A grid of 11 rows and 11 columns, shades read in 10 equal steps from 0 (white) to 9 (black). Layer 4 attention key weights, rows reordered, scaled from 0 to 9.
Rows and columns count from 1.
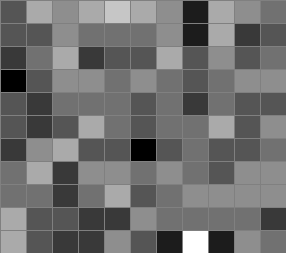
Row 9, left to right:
5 5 7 5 3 6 5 4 4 4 4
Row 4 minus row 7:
2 2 1 -2 -1 -5 -1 1 -1 -2 -1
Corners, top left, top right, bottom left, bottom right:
6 5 3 5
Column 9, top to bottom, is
3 3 4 5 5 3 6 6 4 5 8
